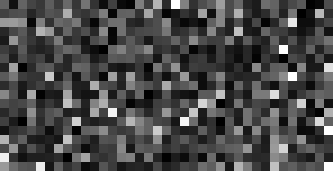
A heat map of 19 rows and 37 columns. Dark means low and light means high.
Histogram: skewed, a long tail of high values. Mirror symmetry: none. Ninth with the highest average: bottom right. Odd rows or columns: none. Grain: fine.
